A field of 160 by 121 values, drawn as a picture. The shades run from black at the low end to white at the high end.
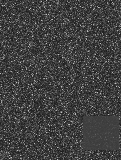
Calmest part: bottom right. Stripes: none. Mirror symmetry: none. Histogram: skewed, a long tail of high values. Slope: none. Odd patch: calmer, in the bottom right.
